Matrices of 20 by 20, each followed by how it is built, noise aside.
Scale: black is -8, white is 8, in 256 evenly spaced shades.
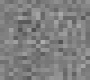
low rank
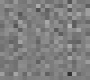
low rank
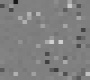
sparse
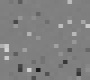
sparse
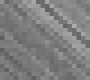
Toeplitz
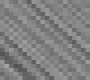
Toeplitz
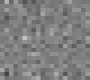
low rank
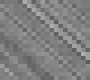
Toeplitz
